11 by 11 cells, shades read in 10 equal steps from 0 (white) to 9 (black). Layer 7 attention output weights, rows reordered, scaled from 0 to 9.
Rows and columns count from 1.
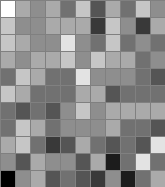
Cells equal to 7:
4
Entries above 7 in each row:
0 0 0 0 0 0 0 0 0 1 2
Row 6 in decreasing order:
6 5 5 5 5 5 5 3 3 3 2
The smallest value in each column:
0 2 3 3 1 1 2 2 3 1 1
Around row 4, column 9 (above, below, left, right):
5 4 3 5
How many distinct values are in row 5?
6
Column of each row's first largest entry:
7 7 7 10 11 8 2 11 4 8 1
